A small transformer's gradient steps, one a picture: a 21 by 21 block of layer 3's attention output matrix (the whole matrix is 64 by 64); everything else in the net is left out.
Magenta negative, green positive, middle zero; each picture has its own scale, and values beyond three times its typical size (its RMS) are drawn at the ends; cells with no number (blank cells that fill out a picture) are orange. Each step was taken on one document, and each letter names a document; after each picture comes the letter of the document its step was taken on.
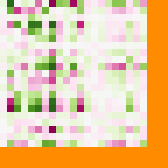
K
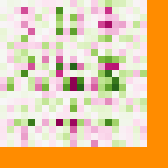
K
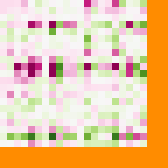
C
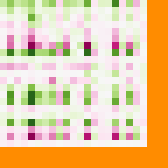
C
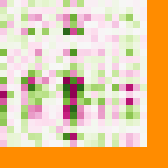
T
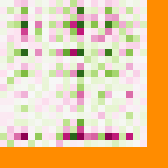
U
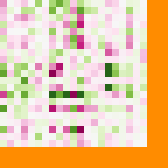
U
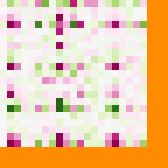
K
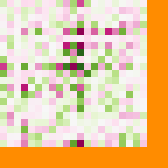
U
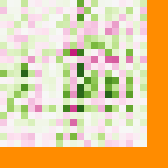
U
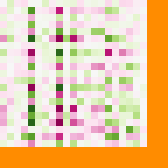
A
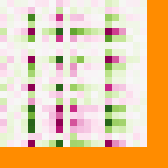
A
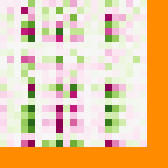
A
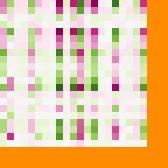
K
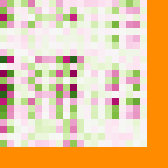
T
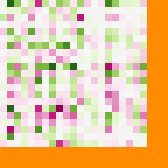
K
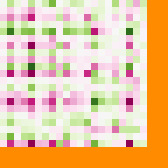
C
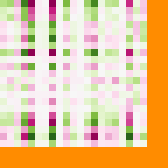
K
